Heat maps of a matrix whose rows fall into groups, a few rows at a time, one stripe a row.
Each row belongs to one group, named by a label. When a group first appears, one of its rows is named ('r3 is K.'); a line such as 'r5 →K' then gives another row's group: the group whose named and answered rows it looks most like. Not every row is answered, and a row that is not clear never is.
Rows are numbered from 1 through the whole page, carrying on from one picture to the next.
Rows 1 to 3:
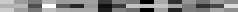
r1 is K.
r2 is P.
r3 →K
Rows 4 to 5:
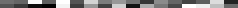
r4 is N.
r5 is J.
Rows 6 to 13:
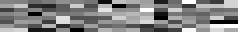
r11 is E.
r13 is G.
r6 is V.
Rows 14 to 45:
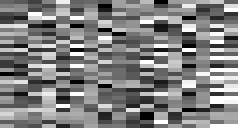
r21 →V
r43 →K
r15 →V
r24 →N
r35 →V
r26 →G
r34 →G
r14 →J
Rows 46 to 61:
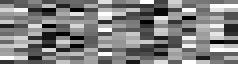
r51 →K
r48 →G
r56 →E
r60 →P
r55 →G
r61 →J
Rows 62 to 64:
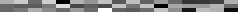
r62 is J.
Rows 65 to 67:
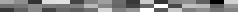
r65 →P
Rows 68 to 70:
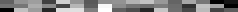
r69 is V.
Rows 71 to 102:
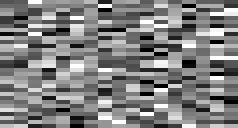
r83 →K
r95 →E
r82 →G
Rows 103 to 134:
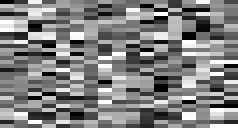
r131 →G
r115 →K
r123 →V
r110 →P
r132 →G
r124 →V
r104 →K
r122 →V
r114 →J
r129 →E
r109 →P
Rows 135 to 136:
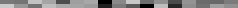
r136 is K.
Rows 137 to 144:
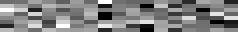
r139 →P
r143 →N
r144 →K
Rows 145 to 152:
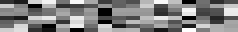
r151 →N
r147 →V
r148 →V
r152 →G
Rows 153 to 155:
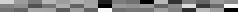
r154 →V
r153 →K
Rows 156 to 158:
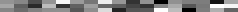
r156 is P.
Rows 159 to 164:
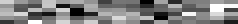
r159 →K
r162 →G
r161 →N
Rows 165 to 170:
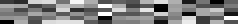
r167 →J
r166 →P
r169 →V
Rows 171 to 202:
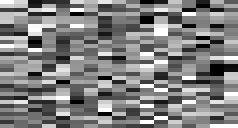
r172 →P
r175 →K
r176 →K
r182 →P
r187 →E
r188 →E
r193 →J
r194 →V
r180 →P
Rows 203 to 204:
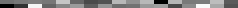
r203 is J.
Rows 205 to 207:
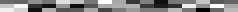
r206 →G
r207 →P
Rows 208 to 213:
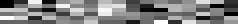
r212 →P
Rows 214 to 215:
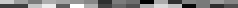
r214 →K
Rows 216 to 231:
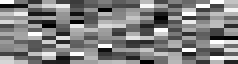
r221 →G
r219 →G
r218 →V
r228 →V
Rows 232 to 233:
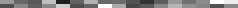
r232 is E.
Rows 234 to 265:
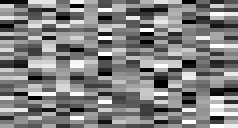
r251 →K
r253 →G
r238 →P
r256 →E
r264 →V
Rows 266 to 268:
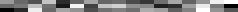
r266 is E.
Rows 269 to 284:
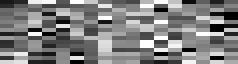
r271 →J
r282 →G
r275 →E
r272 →E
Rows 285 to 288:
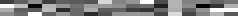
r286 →P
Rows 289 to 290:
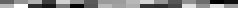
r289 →E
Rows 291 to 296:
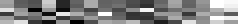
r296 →G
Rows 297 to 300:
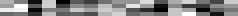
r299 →P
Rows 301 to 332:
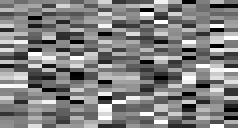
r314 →N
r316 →K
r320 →G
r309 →P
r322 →P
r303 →K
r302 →E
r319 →G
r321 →V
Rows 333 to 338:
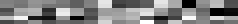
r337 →G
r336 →E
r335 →E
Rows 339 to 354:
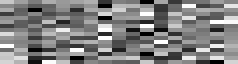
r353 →G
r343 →V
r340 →V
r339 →K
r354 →P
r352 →K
